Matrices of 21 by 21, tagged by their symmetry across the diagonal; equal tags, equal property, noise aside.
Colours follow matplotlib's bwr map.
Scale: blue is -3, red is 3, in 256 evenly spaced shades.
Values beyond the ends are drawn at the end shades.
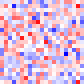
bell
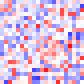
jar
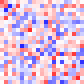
jar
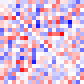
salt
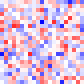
bell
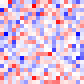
salt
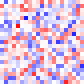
salt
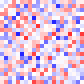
jar
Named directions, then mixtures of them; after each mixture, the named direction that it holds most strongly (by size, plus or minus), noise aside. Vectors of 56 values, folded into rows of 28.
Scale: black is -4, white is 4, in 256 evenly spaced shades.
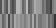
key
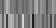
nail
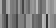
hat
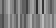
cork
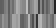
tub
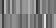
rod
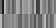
rod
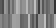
tub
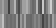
cork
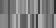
tub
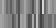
cork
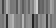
nail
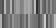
rod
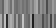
nail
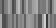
hat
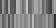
key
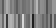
nail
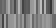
cork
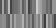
rod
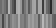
key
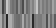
nail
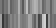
hat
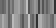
tub
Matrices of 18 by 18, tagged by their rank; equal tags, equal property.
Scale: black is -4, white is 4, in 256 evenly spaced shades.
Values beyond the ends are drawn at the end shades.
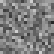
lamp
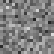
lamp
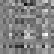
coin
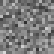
lamp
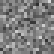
lamp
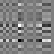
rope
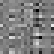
coin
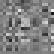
coin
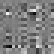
coin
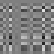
rope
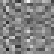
coin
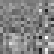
coin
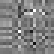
coin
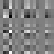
rope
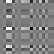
rope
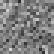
lamp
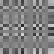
rope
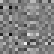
coin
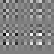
rope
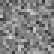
lamp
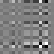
rope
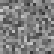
lamp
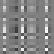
rope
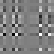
rope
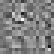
coin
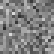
lamp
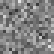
lamp
